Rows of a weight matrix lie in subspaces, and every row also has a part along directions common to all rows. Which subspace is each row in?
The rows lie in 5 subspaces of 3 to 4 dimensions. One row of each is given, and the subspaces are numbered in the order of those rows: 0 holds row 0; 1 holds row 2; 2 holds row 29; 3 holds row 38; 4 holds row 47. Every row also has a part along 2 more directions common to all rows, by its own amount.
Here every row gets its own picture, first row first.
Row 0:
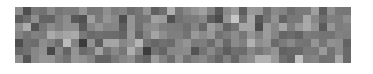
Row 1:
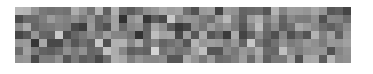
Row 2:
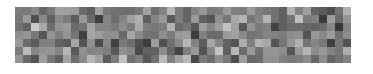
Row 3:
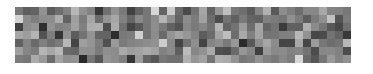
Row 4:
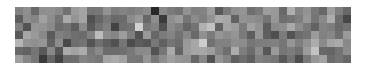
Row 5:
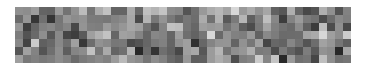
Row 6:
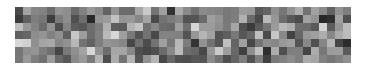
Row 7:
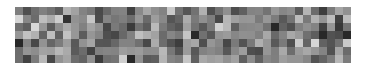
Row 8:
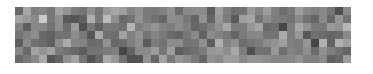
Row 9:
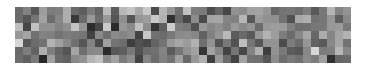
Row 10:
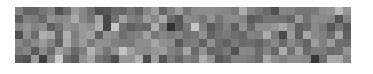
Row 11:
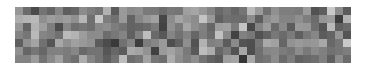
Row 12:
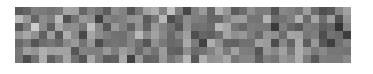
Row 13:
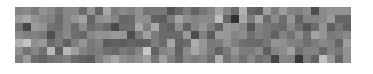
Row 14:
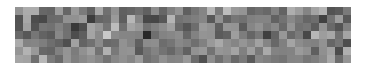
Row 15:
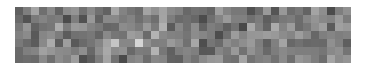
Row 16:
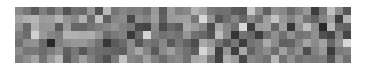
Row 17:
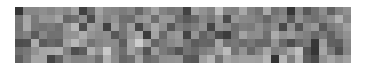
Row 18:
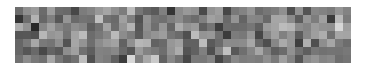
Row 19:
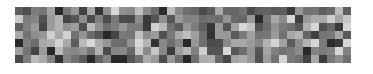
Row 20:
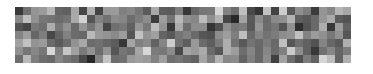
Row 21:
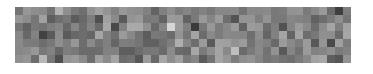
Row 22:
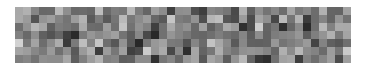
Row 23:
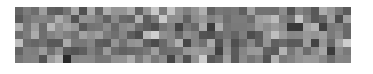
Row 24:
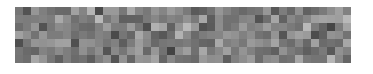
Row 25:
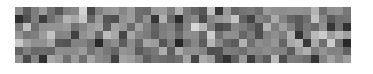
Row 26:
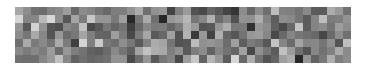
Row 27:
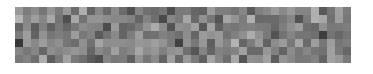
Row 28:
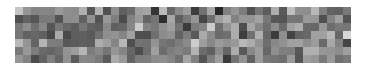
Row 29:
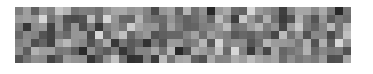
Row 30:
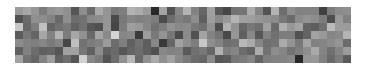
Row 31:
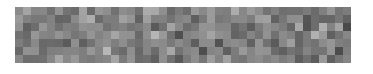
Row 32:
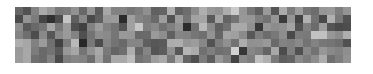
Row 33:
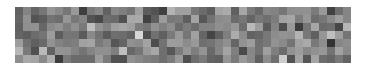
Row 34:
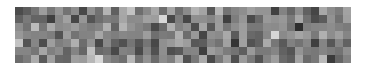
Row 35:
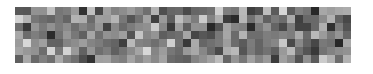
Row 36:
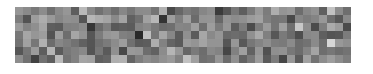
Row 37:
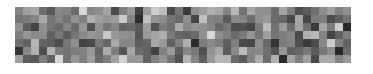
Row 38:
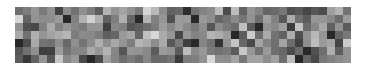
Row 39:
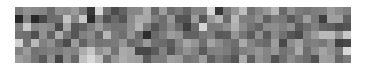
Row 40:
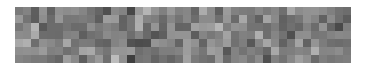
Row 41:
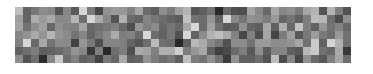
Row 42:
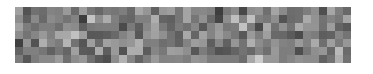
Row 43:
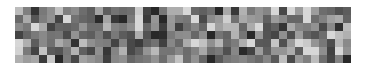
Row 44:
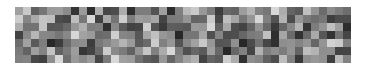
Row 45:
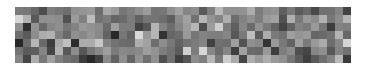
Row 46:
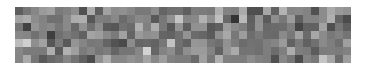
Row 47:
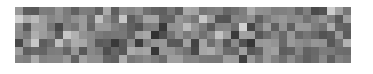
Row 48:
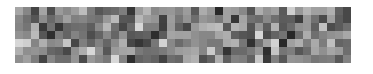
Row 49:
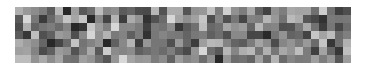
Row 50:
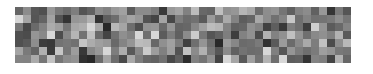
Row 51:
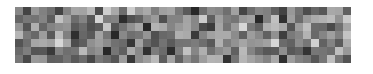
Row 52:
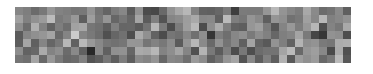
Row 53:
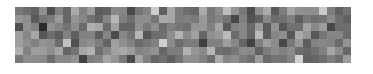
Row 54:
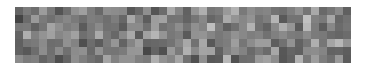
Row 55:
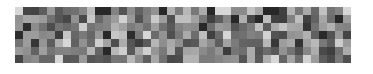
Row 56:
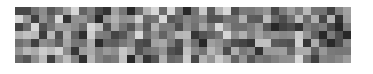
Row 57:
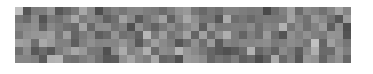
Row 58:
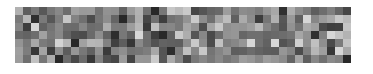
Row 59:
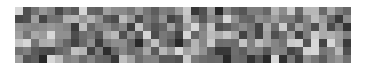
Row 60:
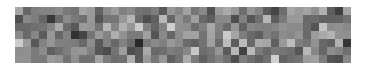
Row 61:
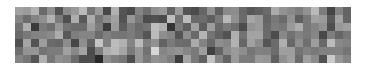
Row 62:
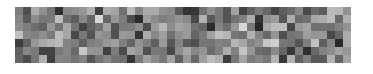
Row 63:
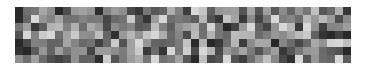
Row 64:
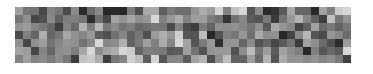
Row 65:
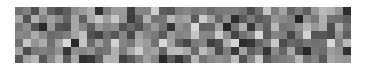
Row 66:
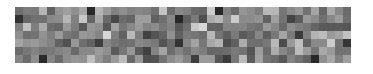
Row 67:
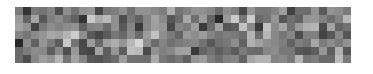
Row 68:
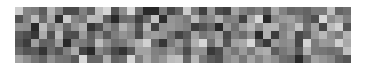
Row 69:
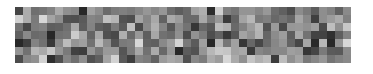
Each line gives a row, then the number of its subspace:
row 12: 1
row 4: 0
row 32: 0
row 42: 0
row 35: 0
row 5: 3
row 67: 0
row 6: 1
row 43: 3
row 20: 0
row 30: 1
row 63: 0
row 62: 3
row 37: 3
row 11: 4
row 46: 0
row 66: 2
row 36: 3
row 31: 3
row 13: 0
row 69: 2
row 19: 3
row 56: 1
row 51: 3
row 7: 1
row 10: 2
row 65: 1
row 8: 2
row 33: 3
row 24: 3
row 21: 2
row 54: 0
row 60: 2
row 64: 2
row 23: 4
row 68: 1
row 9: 4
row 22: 0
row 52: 3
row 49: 4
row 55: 2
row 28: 4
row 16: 4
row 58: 3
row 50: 3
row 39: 2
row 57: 2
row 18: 1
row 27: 4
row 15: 4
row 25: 2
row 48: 1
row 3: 1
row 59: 2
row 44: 3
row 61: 4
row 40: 1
